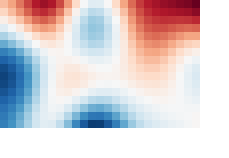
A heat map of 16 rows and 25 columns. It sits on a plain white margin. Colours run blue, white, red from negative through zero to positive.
Calmest part: bottom right. Slope: up to the top right. Ninth with the highest average: top right. Lone odd cells: none.
